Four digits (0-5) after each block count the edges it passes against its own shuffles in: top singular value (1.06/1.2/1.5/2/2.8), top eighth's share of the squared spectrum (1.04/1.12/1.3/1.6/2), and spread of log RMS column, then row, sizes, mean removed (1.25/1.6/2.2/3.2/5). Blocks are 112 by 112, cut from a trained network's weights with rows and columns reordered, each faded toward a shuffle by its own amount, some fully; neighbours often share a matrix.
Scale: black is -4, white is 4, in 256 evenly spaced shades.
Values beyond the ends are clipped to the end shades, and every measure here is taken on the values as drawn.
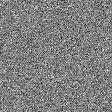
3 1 0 0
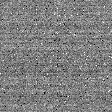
3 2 1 0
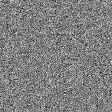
2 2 0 0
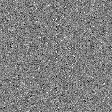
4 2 1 1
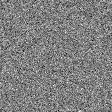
0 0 0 0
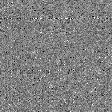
3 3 1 2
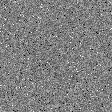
0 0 0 0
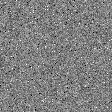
1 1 0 0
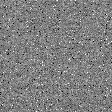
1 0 0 0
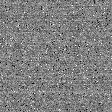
2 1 0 0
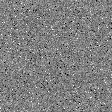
0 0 0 0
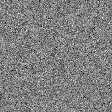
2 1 0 0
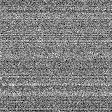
4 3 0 2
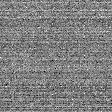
4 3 1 2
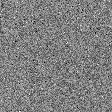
0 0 0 0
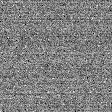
3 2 0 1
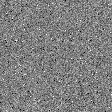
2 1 0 0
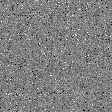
2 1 0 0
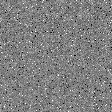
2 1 0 1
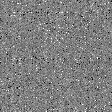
3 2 0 1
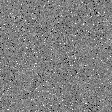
0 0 0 0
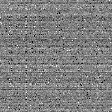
4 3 2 2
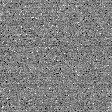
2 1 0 0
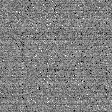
3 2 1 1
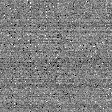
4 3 2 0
